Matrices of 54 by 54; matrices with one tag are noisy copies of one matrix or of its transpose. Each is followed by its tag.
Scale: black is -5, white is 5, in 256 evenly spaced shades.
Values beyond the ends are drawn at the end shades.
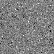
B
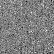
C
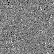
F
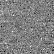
C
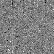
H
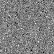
B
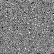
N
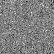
C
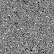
B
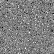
N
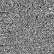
H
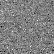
C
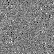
F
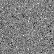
B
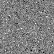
B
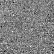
C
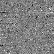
H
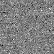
H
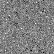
B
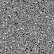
B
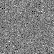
F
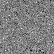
B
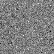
B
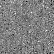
C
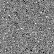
B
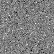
B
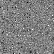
N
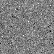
B
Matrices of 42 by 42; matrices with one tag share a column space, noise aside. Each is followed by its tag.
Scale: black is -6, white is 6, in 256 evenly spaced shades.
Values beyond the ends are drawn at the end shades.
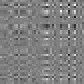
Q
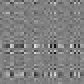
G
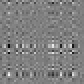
G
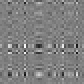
G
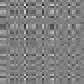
Q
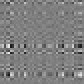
G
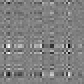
G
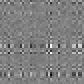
G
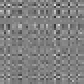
Q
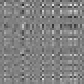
Q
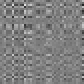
Q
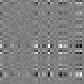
G
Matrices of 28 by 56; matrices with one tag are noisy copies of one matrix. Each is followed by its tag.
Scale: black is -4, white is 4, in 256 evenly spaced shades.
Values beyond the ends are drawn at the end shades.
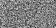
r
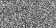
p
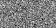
p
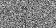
p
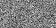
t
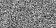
t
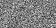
t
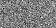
p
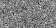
p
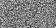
r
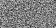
r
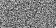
r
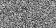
p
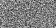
r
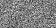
t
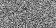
p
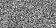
t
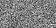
t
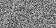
t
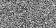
p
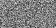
r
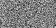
r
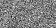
t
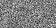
t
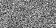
t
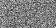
r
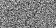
r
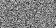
r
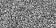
t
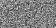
r
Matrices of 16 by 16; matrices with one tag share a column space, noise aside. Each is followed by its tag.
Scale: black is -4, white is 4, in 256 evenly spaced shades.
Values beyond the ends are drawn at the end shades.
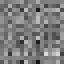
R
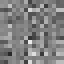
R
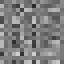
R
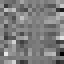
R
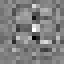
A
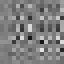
A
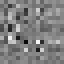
A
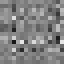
A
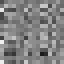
R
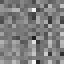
R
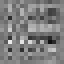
A
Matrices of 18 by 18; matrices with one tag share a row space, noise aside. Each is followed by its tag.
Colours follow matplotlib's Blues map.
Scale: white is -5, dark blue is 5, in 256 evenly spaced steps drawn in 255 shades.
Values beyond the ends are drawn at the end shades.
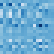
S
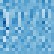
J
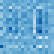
S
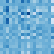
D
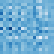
S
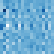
J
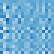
J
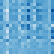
D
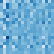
J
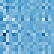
J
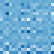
D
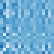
J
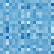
D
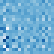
J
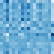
D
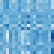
D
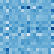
D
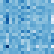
D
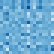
D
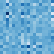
D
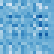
S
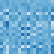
D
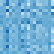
D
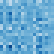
S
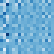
J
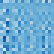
J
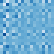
J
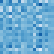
S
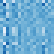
J
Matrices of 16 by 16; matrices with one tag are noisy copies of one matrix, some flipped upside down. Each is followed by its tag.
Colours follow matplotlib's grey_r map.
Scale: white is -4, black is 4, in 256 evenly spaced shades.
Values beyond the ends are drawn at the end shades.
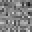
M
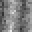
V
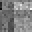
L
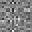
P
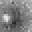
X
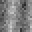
V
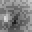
X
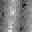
V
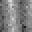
V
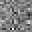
P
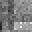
L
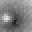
X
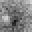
X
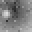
X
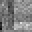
L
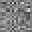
P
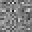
P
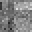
L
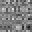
M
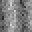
V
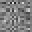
P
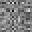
P
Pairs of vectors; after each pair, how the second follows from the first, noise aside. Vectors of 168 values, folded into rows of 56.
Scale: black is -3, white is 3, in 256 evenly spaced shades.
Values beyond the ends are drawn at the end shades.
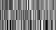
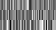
sign-scrambled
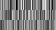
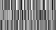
sign-scrambled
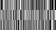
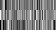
reversed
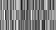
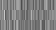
shrunk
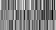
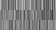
shrunk
